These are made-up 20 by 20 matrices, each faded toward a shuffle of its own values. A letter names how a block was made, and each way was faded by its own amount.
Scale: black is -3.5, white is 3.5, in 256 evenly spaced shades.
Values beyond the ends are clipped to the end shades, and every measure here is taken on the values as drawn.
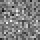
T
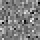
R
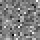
R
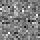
R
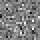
R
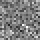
T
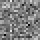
T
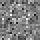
R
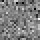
R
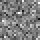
T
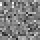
R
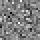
T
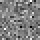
R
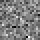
T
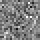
T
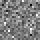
T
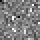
T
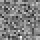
T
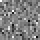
R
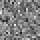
T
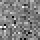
R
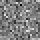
T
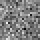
T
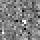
R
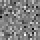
R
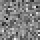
T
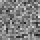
T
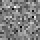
T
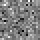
R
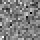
T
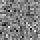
T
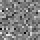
R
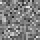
T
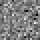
T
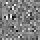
R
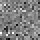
R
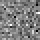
R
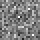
T
